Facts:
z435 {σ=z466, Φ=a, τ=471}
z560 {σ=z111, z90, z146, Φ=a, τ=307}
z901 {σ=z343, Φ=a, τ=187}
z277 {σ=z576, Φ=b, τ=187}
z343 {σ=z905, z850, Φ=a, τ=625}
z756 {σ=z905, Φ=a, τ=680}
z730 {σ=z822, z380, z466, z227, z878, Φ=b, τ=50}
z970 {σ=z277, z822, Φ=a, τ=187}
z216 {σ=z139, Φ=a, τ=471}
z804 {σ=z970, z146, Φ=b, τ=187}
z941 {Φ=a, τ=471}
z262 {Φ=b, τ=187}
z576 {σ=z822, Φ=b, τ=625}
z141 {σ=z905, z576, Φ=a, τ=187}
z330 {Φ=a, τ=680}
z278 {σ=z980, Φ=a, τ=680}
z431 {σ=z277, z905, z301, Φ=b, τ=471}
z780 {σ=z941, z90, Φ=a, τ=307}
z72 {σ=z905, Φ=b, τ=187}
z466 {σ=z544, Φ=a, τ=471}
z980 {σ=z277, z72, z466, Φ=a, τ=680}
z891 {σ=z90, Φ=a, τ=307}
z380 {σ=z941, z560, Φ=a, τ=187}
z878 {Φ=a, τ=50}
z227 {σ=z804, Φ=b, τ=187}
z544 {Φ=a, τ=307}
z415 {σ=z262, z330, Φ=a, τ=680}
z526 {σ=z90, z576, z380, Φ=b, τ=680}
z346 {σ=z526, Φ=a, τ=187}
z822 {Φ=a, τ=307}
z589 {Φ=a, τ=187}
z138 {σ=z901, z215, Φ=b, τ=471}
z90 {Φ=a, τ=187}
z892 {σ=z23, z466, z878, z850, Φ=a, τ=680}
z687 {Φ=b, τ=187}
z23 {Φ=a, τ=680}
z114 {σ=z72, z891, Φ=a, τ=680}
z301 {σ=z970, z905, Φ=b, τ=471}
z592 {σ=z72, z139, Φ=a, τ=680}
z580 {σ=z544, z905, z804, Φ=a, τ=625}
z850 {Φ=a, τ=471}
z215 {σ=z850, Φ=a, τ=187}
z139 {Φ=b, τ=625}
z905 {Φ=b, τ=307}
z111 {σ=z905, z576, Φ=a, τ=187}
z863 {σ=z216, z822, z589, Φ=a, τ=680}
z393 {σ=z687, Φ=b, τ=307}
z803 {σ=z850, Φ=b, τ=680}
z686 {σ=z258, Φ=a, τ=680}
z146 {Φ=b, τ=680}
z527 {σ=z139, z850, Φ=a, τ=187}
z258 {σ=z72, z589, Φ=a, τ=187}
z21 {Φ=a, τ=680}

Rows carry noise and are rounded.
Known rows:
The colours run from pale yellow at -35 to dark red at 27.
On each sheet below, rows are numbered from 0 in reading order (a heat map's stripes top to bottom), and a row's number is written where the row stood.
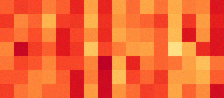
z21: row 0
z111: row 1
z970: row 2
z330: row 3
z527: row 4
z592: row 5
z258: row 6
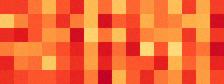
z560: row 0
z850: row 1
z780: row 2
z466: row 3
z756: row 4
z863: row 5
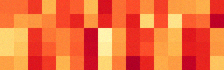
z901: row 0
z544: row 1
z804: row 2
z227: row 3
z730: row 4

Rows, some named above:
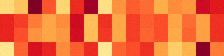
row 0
z687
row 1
z114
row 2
z114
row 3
z262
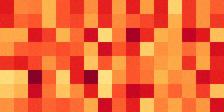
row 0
z580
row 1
z141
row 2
z730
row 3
z23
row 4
z346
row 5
z687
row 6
z138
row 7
z23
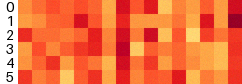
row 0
z23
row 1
z822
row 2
z435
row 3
z216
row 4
z215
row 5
z756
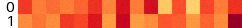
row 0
z435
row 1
z589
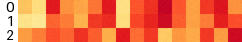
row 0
z301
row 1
z72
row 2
z878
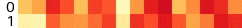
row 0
z526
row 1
z905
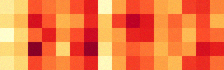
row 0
z146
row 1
z803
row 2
z139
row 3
z687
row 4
z146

